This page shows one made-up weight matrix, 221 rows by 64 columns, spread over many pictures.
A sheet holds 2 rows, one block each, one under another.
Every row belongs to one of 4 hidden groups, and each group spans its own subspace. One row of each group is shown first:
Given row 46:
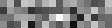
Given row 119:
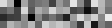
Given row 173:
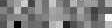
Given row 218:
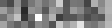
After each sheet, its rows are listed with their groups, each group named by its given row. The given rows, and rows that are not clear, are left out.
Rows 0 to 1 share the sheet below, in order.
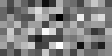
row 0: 46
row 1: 46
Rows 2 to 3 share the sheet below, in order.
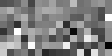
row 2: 173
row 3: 119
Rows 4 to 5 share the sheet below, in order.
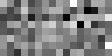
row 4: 119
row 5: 173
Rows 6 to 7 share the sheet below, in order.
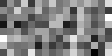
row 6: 173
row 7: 46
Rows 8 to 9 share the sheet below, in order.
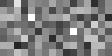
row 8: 119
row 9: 218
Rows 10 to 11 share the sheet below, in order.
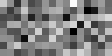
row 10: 119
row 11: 218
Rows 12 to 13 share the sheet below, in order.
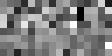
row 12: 173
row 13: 173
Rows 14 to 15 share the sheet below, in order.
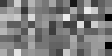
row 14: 119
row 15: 173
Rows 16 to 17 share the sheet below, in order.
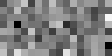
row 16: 173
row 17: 173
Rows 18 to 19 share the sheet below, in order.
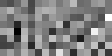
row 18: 173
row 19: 119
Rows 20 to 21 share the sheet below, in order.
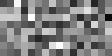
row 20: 119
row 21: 46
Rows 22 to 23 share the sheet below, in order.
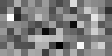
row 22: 218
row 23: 46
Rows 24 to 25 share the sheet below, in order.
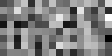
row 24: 173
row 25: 218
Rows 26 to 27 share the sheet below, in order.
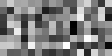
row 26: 173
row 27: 119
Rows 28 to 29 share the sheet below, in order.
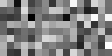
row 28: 119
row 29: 173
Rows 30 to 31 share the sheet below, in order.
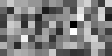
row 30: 173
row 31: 218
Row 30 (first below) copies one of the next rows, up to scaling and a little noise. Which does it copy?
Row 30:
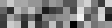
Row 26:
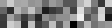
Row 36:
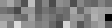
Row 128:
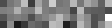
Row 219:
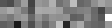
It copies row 26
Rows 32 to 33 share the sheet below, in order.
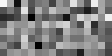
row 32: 119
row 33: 218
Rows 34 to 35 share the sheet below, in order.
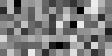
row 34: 119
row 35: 46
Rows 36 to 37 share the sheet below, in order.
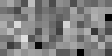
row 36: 173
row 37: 218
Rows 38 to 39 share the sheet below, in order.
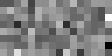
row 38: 173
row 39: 173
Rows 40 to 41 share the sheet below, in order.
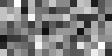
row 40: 119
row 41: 46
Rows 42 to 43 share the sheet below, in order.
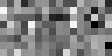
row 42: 46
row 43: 173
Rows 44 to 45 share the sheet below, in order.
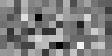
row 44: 218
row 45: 46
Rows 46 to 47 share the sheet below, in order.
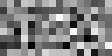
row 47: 119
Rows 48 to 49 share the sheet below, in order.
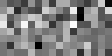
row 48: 173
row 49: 218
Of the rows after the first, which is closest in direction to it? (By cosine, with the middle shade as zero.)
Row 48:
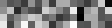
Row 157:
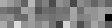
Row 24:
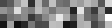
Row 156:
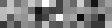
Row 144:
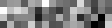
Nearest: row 157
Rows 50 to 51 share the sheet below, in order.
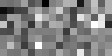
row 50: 46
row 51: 218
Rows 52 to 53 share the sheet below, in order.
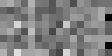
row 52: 173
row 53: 173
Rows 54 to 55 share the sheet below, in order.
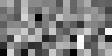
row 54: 218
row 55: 173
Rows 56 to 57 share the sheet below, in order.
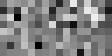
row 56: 218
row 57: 218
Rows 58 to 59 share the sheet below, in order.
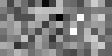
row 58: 46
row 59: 218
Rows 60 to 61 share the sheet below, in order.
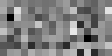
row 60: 218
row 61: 119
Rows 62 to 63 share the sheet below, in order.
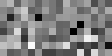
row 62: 218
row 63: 119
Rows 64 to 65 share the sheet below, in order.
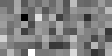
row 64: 218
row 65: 46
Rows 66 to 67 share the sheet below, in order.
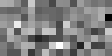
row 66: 173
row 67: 46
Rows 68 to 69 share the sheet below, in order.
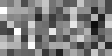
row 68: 46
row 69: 119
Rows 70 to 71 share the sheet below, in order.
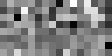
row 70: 218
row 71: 173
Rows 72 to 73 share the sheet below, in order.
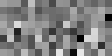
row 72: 173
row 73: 119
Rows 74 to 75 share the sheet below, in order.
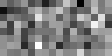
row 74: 46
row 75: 218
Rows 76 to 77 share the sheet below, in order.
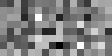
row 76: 218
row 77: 46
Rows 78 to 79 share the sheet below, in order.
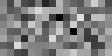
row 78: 46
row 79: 218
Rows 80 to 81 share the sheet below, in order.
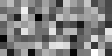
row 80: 218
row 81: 46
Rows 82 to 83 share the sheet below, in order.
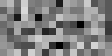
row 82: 218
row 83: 46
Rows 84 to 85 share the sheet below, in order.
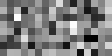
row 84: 218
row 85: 119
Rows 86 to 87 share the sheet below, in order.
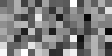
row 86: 218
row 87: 173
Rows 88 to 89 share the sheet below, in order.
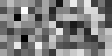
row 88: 218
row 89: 218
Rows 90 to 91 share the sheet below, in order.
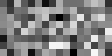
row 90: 46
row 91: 46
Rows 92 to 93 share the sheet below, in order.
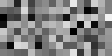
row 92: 119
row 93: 218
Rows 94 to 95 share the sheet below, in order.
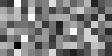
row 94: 119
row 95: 218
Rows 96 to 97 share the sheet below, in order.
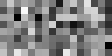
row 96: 218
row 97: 173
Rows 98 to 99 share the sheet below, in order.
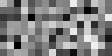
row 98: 119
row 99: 218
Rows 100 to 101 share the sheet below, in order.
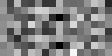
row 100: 46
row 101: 46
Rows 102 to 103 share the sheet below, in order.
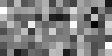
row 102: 46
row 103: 173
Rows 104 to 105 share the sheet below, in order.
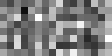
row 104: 218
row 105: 218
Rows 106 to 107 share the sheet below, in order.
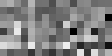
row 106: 173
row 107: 119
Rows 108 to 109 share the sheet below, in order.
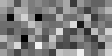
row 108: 218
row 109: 218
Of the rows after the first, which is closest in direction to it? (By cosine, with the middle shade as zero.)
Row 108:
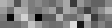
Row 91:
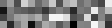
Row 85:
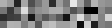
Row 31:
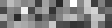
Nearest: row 85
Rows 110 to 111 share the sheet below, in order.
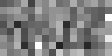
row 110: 173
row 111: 218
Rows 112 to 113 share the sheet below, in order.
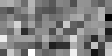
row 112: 173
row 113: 46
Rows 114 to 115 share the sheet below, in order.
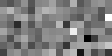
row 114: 173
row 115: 119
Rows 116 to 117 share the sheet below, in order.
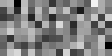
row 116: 119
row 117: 173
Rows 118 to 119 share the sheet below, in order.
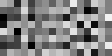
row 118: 119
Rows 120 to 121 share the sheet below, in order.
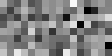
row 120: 119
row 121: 173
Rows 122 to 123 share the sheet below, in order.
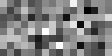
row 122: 119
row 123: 46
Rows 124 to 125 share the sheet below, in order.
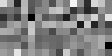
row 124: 119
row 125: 173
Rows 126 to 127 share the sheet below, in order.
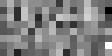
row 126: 218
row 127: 173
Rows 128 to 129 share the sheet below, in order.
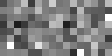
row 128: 173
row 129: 218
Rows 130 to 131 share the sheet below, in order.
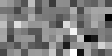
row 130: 173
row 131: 119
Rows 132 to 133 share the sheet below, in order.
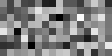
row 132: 46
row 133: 119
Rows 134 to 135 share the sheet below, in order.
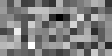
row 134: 46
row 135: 119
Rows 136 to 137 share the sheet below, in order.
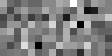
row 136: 119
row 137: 218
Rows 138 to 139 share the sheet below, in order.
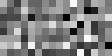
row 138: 119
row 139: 119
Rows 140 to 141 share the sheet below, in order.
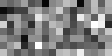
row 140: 46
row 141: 218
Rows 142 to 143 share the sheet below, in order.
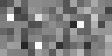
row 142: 218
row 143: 218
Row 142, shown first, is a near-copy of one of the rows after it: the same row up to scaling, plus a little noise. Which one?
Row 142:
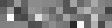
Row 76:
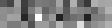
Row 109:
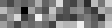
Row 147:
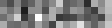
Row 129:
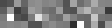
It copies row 129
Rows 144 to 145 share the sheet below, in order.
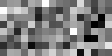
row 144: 46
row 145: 119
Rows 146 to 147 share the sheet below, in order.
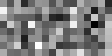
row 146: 46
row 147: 218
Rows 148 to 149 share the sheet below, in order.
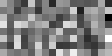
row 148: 173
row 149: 218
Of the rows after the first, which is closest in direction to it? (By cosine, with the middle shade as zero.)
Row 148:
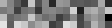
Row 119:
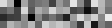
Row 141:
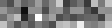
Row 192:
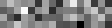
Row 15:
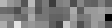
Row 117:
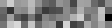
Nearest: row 15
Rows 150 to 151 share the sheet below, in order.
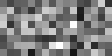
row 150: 173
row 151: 46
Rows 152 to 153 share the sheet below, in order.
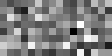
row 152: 218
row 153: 119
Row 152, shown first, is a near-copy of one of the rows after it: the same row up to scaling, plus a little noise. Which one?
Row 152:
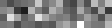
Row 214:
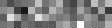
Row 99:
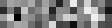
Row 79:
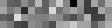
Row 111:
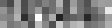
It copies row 214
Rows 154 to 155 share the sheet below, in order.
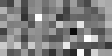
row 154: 218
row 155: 119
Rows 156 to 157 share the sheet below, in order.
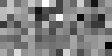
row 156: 46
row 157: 173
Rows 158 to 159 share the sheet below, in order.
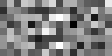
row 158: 46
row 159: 46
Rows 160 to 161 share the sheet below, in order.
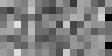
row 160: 173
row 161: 173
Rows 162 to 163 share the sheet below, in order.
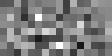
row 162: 218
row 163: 46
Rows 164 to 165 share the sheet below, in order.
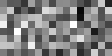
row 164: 173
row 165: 119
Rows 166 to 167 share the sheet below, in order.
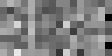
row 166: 173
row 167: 173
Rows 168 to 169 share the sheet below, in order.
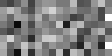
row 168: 173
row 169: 173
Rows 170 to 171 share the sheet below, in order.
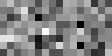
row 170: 218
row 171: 46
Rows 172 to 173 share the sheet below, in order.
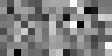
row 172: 119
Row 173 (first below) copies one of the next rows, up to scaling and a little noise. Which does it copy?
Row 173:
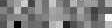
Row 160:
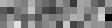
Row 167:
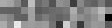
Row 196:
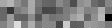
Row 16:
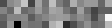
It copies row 16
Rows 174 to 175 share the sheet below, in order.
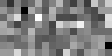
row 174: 218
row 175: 173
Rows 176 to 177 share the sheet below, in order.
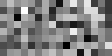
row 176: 218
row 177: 119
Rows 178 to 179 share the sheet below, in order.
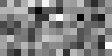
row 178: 46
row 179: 173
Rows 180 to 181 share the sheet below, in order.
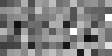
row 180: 173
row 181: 119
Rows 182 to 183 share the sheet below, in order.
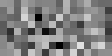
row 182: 218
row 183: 46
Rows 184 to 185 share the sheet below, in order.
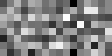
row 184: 119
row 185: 46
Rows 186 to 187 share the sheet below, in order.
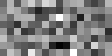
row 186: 46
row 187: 46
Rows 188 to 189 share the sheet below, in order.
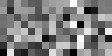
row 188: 119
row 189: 173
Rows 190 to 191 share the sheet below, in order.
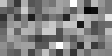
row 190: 119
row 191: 46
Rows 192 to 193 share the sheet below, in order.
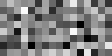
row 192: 218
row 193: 119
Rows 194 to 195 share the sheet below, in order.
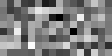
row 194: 46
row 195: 119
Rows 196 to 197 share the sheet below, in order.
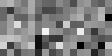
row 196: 173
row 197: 46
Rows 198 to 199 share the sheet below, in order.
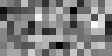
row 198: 46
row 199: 46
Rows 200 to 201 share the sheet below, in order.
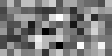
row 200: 46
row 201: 46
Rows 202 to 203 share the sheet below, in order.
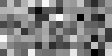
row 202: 46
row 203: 46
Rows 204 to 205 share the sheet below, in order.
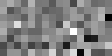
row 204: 173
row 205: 119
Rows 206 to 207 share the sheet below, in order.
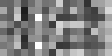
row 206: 218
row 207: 218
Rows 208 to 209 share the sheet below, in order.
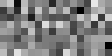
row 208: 119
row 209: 173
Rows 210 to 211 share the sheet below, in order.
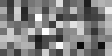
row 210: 218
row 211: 46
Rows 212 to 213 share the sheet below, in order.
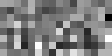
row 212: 173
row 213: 218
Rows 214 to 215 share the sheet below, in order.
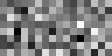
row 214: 218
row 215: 119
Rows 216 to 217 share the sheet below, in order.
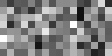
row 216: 173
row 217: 46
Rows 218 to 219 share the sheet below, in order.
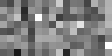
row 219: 173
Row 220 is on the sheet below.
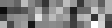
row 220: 46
